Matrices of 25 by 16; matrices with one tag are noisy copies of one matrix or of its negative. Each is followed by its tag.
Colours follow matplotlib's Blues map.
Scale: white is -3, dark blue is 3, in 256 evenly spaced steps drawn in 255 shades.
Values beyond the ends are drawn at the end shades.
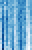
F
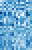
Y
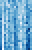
F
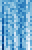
F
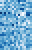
Y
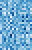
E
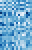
Y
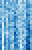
F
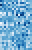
Y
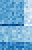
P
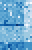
P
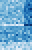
P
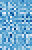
E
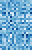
E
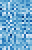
E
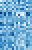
Y
